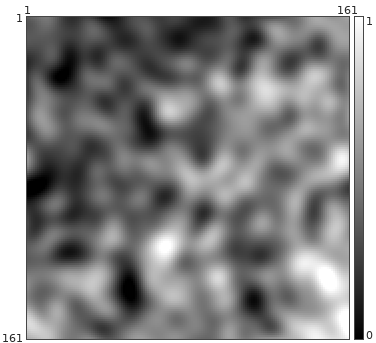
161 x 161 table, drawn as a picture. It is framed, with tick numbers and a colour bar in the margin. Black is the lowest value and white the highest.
Lone odd cells: none. Mirror symmetry: none. Grain: smooth. Odd rows or columns: none. Slope: up to the bottom right. Ninth with the highest average: bottom right.
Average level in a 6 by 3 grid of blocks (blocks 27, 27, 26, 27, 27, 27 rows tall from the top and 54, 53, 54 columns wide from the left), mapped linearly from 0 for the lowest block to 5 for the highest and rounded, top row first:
003 | 135 | 134 | 033 | 255 | 345
